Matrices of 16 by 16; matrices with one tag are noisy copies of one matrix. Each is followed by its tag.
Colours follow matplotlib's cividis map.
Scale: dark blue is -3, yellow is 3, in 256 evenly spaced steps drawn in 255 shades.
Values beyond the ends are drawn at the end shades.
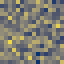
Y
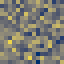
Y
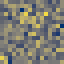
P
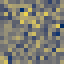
P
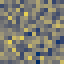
Y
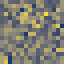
P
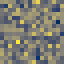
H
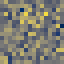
P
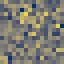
P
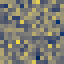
H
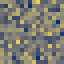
H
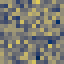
H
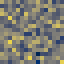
Y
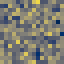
H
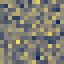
H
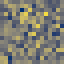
P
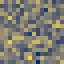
Y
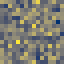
H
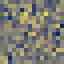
P
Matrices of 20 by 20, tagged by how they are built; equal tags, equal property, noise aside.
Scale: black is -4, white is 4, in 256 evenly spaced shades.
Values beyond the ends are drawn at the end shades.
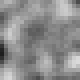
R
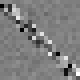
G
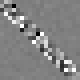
G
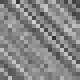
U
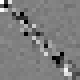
G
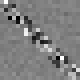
G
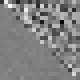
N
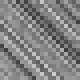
U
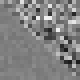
N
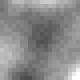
R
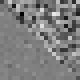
N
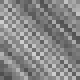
U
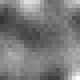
R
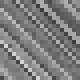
U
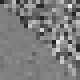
N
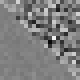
N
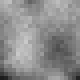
R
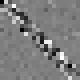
G
